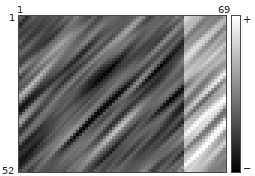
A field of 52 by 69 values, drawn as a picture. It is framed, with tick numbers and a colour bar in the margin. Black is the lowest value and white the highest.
Average level on the scale: 40%. Ninth with the highest average: bottom right. Seam: vertical, 80% of the way across, the right part higher. Grain: diagonal, up to the right.
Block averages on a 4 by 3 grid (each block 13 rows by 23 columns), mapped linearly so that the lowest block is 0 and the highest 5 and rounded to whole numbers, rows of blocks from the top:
124
104
114
115
